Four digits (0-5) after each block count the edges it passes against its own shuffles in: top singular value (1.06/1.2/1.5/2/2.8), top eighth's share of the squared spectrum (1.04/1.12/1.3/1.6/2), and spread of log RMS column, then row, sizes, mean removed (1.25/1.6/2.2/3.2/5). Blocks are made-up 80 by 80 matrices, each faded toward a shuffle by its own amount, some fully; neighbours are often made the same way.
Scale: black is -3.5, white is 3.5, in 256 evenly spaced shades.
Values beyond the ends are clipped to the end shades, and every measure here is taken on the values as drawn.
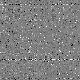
3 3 1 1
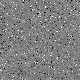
0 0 0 0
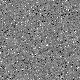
0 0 0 0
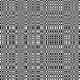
5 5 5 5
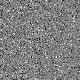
3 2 0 0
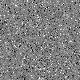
2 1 0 0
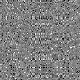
4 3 2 2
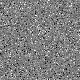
2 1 0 0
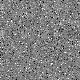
2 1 1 0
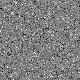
0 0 0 0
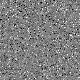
3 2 0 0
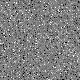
1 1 0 0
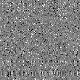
4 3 2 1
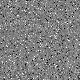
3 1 0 0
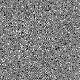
4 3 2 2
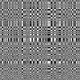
5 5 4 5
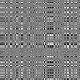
5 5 4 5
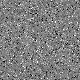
1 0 0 0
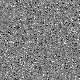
2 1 0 0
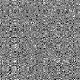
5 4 2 2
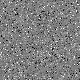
0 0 0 0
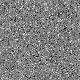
1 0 0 0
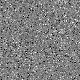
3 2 0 0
